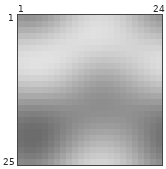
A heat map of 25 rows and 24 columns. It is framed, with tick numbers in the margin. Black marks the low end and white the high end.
Average level on the scale: 70%. Calmest part: top middle. Ninth with the lowest average: bottom left.
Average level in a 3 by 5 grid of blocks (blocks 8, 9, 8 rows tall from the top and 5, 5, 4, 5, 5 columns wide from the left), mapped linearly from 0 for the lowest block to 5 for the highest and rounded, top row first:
4 5 5 5 4 | 3 3 2 2 3 | 0 1 3 3 1
